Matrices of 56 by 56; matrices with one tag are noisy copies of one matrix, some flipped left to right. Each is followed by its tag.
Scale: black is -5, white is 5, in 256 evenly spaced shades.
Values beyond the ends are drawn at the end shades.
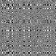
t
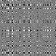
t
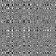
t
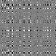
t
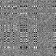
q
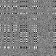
q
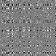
t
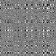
t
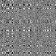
t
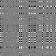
q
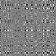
t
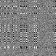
q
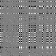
q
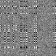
q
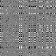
q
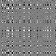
t
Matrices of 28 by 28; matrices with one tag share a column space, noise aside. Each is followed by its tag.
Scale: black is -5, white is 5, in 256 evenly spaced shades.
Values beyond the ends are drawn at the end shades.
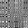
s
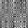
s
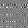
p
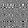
p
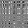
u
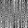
s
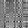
s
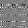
p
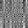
s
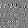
p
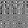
u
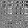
u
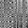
s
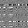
p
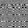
p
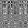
u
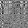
u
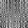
s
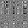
u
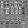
u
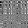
u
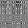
u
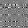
p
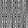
s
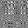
u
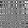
u
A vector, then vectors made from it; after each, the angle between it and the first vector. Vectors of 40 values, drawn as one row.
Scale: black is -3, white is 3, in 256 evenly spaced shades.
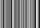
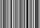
orthogonal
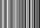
orthogonal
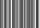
nearly opposite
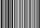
orthogonal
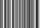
nearly opposite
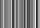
nearly opposite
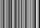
nearly parallel
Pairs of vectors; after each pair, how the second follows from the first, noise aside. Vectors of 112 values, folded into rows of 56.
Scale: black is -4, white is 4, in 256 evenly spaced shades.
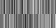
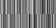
shuffled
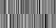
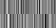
copied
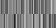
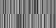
shuffled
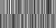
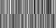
copied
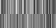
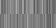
shrunk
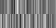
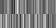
copied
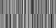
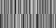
wrapped around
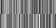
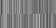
shrunk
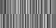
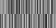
negated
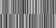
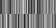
negated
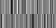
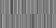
shrunk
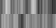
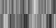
wrapped around
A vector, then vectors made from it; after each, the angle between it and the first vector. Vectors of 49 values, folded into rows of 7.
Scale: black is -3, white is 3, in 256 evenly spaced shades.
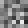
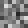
partly opposed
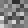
partly aligned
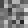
nearly opposite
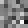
nearly parallel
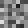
partly opposed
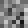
nearly opposite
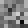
partly opposed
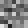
orthogonal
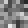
orthogonal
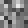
orthogonal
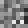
nearly parallel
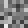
partly opposed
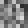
partly aligned
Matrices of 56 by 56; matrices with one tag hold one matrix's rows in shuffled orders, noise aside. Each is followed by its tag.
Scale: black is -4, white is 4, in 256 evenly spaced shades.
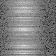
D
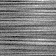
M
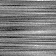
M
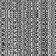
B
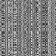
B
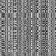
B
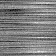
M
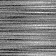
M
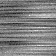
M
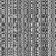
B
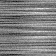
M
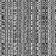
B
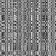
B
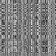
B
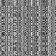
B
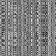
B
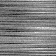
M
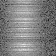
D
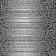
D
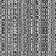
B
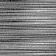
M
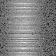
D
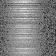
D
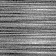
M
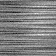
M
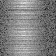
D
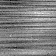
M
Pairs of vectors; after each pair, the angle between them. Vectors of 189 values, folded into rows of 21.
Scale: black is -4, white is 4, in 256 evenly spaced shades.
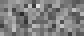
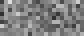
orthogonal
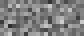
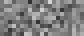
partly opposed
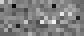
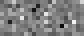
orthogonal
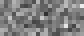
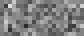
partly aligned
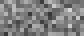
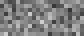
nearly opposite
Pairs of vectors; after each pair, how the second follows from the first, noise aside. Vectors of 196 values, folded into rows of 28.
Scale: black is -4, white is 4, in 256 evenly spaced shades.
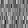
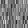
sign-scrambled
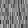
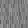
shrunk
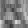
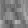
shrunk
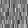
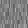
shrunk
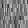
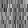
sign-scrambled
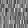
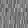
shrunk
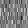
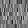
sign-scrambled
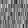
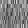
sign-scrambled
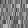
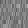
shrunk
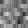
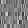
sign-scrambled
